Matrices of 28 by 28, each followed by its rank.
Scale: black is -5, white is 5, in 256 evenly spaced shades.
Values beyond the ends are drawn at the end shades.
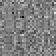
five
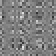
three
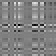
one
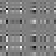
one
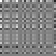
one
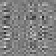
three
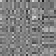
three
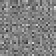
five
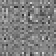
five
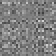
three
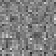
five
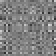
three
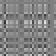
one
